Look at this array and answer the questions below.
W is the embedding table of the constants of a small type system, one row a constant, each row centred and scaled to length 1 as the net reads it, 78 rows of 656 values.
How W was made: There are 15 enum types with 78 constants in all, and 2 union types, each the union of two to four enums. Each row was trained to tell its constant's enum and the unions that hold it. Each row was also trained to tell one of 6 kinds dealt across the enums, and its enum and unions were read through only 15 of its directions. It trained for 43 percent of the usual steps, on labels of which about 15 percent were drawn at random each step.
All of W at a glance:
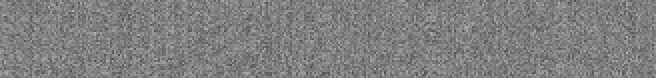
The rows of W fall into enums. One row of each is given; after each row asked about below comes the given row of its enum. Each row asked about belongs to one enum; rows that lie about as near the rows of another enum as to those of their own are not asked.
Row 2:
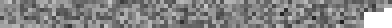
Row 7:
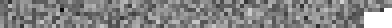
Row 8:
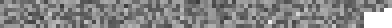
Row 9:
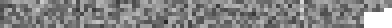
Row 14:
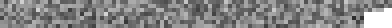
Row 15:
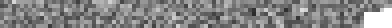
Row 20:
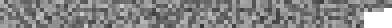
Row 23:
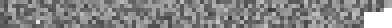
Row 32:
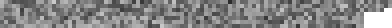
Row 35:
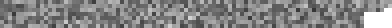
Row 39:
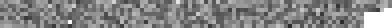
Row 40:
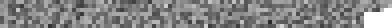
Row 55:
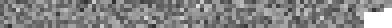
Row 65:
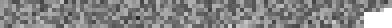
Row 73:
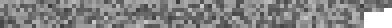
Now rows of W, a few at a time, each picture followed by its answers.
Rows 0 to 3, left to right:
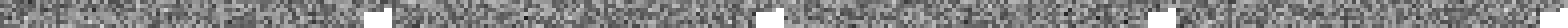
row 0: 23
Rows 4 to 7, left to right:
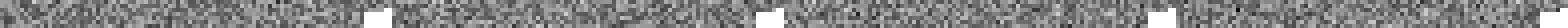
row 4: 8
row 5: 73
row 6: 15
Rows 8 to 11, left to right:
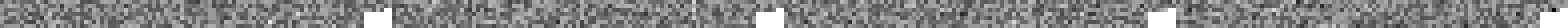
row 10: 20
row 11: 40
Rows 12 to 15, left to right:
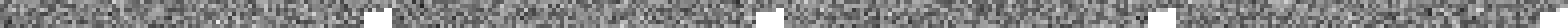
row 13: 20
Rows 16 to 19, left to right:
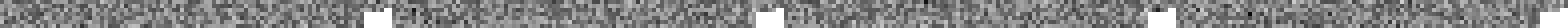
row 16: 8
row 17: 39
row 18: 39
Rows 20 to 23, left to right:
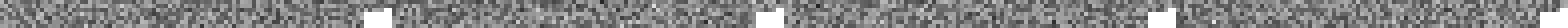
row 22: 40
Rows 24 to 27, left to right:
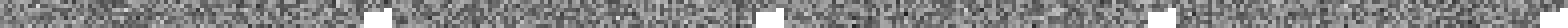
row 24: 73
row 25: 8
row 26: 39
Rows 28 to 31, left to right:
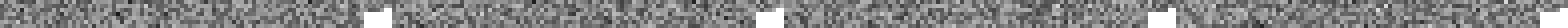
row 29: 55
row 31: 55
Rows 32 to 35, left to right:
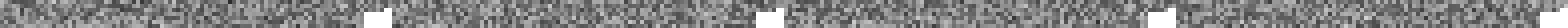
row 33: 15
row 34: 65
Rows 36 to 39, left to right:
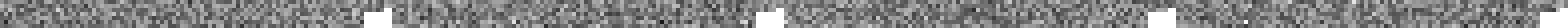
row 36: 23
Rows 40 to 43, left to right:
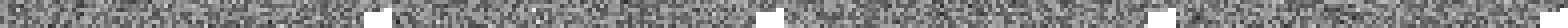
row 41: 23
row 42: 8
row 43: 40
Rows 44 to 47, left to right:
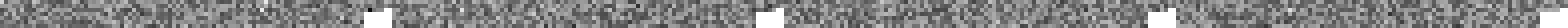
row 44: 20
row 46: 39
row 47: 8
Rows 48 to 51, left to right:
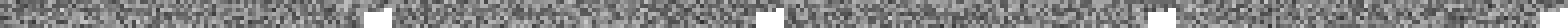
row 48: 23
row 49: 20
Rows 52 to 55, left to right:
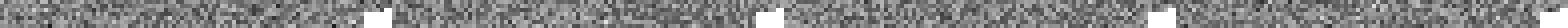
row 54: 39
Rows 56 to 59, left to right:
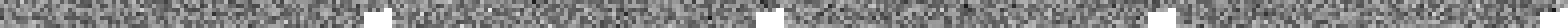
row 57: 55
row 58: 2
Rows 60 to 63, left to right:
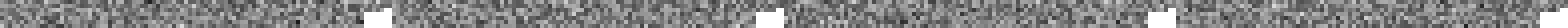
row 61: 40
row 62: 35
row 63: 40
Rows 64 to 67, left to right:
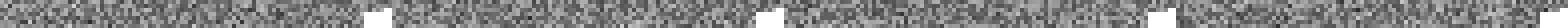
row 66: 73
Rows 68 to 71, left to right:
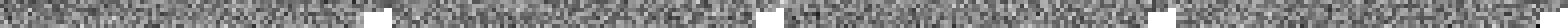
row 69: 35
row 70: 65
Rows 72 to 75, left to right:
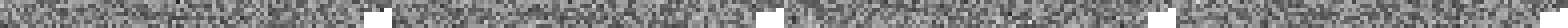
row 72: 73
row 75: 73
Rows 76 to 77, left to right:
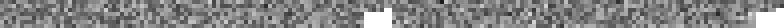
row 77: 20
